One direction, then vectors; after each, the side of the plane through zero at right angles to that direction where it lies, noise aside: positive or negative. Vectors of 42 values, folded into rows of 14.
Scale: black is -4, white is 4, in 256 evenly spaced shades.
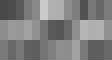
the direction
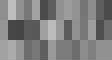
negative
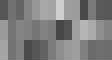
positive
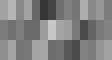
negative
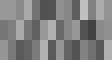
negative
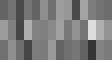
positive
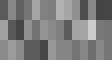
positive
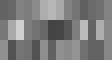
positive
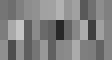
positive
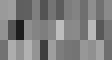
negative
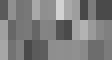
positive
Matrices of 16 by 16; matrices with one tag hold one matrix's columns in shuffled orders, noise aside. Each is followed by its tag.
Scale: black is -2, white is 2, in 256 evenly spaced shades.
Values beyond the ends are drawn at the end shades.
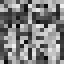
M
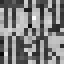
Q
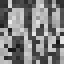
Q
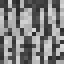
Q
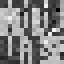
Q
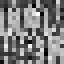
Q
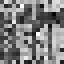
M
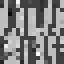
Q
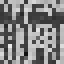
M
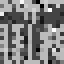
M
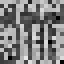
M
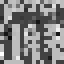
M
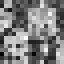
Q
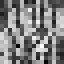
Q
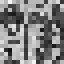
M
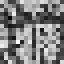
M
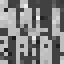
Q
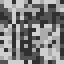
M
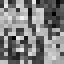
Q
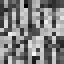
Q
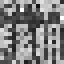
M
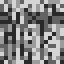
M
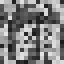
M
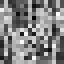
Q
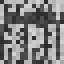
M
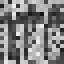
M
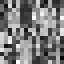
Q
